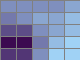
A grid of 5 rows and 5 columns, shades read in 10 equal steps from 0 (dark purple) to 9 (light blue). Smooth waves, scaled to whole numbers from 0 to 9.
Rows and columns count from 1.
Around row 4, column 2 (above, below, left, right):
3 2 0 5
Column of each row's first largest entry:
5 5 5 5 4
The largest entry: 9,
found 3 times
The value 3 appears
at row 3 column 1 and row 3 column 2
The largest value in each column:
6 6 7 9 9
